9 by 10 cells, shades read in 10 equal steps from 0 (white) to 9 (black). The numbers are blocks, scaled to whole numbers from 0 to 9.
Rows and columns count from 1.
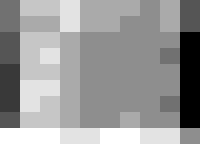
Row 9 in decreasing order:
4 1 1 1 1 0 0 0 0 0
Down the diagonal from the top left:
5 3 2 3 4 4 4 4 1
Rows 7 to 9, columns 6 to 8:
4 4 4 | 4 3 4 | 0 0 1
